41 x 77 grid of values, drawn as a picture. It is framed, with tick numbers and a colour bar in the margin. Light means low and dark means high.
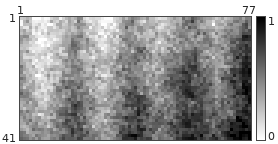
There is an overall slope up to the bottom right. Stripes running up and down repeat 4 times from left to right. Neither half mirrors the other. The bottom right is the ninth with the highest average. The values follow a bell shape.
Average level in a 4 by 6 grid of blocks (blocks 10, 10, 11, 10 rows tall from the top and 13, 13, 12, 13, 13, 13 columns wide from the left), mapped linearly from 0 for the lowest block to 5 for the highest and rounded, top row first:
011123
022234
132344
233455
